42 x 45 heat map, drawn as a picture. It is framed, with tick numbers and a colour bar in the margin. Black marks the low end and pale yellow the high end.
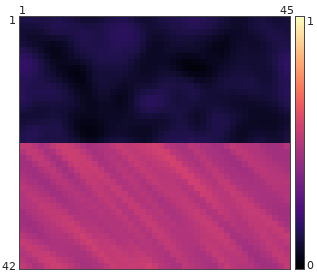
It is made of 2 by 1 panels. Panel 1,1: very low, blotchy, faint in contrast. Panel 2,1: middling, slanting down to the right, faint in contrast.
